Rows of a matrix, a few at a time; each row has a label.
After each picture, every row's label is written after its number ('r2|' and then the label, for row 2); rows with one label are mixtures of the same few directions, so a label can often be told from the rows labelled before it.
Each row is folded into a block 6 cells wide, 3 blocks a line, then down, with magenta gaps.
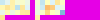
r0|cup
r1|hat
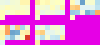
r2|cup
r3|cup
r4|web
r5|hat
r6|web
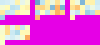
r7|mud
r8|cup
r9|web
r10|hat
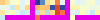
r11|cup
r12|cup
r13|web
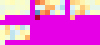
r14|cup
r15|mud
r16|mud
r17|hat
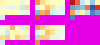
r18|cup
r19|mud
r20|cup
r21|web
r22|mud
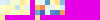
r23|cup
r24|web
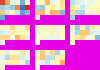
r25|cup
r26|web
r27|mud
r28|web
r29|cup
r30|hat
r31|hat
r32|hat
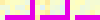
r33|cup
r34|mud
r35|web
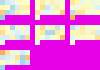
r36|mud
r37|hat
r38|mud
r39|web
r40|hat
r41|cup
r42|cup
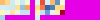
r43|cup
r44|hat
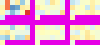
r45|hat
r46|web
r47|cup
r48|web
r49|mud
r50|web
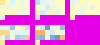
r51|cup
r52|mud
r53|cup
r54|web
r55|web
